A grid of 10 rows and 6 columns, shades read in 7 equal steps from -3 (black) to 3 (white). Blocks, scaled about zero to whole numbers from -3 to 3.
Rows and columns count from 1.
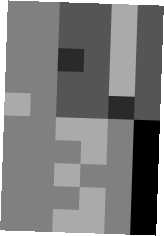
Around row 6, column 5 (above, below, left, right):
-2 0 1 -3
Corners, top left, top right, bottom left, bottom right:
0 -1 0 -3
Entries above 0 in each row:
1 1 1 1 1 2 1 1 1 2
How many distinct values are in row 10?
3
